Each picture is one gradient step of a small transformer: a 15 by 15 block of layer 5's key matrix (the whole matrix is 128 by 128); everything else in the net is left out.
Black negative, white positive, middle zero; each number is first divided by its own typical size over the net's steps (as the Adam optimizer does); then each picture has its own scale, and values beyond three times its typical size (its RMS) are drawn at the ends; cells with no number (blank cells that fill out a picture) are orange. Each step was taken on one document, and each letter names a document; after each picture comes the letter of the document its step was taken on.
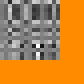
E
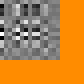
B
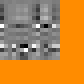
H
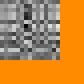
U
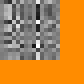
E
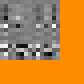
H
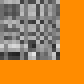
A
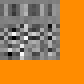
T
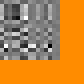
B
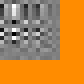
B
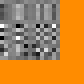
T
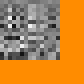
A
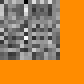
U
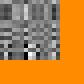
U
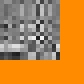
A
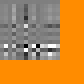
H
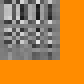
E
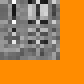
A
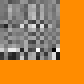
A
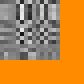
U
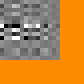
B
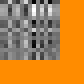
E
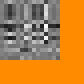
U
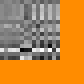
U
